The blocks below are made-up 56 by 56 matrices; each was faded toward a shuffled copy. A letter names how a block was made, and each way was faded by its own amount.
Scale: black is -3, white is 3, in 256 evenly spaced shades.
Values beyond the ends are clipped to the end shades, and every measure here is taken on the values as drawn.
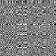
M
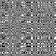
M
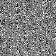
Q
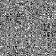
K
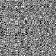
K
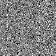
Q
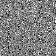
Q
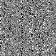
Q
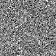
Q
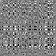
M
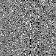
Q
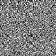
K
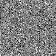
Q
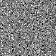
Q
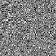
K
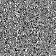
Q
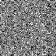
K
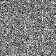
Q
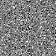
Q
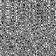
K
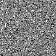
Q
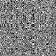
K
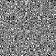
K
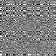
M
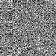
K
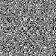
K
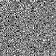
K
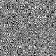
K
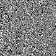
Q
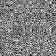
K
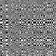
M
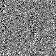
Q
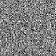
K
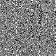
Q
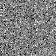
Q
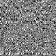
K
